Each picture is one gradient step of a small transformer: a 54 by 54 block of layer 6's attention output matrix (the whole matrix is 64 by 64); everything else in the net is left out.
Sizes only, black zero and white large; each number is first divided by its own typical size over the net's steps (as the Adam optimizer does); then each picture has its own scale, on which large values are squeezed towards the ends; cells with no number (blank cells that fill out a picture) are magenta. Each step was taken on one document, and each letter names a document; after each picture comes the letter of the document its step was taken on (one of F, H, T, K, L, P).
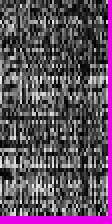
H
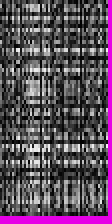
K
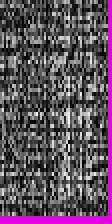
H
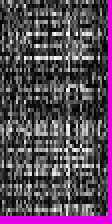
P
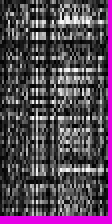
P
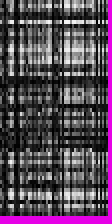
K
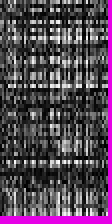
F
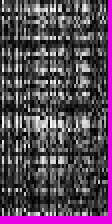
P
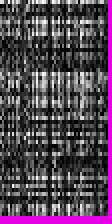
P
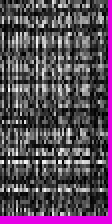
P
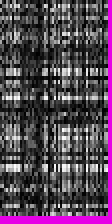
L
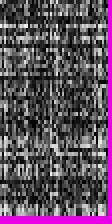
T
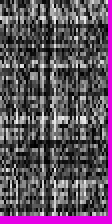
H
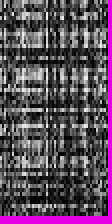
T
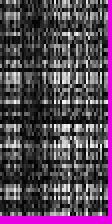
L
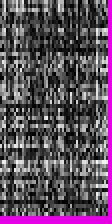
T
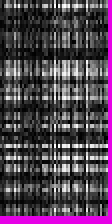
L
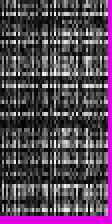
L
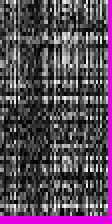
L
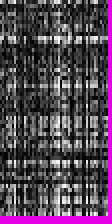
F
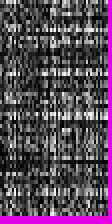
L
